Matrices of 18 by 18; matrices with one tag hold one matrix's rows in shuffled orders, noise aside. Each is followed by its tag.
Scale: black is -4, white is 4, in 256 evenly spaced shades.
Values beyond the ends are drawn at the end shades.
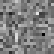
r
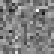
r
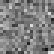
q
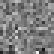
r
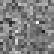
r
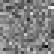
q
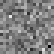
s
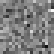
q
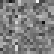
r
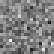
s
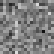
r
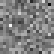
s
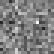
r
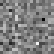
r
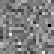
s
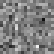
r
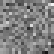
q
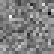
s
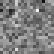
r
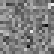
q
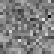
s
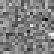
q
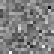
s
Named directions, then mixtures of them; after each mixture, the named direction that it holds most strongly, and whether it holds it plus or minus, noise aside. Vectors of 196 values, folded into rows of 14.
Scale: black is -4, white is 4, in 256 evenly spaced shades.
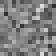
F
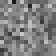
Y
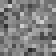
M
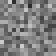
Y, plus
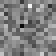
Y, minus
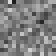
M, minus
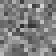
Y, minus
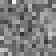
Y, minus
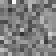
Y, minus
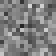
Y, minus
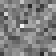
F, minus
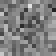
Y, minus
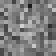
Y, plus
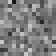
Y, plus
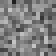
F, plus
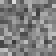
Y, minus
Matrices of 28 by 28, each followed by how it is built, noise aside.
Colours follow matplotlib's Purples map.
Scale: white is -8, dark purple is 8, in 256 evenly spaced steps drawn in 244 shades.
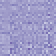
low rank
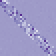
banded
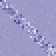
banded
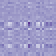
low rank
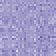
low rank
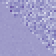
upper triangular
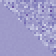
upper triangular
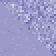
upper triangular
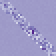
banded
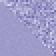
upper triangular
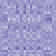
low rank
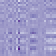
low rank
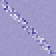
banded
